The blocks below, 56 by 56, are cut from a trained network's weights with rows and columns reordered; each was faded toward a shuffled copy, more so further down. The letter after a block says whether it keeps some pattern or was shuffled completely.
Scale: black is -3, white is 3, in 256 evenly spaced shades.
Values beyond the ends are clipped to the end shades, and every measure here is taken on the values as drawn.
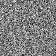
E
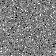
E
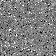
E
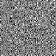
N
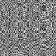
N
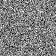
E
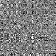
N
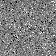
E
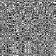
N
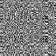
N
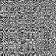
N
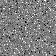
E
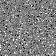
E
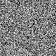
E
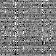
N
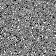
E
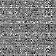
N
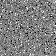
E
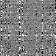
N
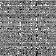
N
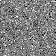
E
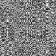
N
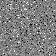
E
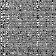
N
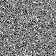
E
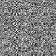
N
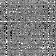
N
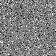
E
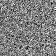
E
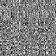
N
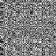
N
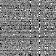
N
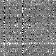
N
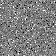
E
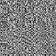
N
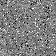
E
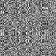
N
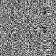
N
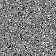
E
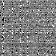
N
